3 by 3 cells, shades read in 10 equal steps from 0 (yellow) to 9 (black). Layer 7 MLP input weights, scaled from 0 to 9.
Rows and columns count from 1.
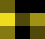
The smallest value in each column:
0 6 3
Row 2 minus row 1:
-5 -3 -6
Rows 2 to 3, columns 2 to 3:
6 3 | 9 6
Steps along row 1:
up same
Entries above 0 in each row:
3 2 3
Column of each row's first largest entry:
2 2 2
